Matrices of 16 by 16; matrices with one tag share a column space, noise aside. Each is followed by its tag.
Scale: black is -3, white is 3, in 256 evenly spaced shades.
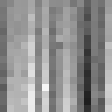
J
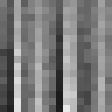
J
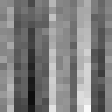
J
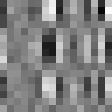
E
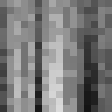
J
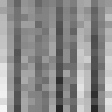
J
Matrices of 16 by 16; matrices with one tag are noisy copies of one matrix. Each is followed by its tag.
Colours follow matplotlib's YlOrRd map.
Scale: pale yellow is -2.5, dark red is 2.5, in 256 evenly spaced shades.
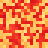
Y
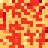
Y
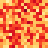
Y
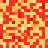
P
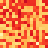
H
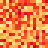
H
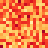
H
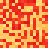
H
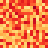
H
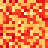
P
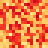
Y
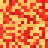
P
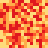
Y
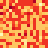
H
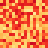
H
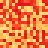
H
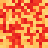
Y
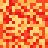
P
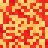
P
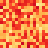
H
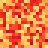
Y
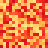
P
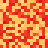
P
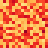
P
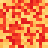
Y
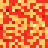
P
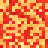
P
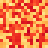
Y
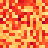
H
